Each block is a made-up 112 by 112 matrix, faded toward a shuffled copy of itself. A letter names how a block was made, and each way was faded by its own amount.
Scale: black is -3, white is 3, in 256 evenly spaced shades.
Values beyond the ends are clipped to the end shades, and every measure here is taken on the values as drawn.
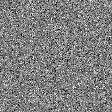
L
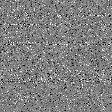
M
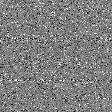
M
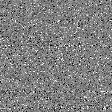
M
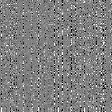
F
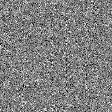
L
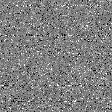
M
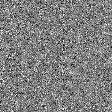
L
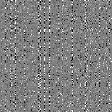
F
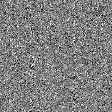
L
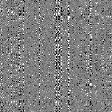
F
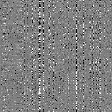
F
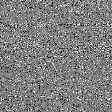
M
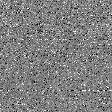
M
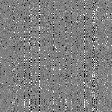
F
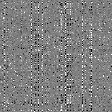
F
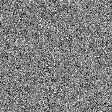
L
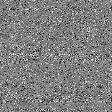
M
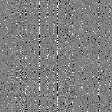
F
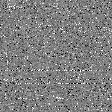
M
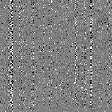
F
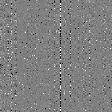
F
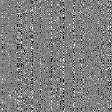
F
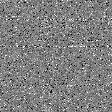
M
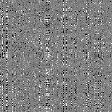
F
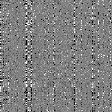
F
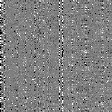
F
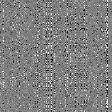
F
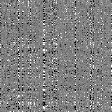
F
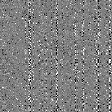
F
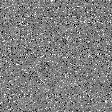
M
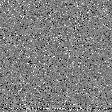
M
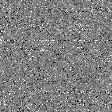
M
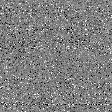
M
